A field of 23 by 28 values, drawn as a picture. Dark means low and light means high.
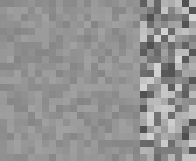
Grain: fine. Seam: vertical, 70% of the way across, the left part calmer. Slope: none. Histogram: heavy tails on both sides. Stripes: none. Mirror symmetry: none.
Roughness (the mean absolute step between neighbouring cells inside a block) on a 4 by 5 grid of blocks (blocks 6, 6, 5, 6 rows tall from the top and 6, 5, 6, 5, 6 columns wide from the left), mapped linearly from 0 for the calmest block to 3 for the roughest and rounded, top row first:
00013
00012
00012
00012
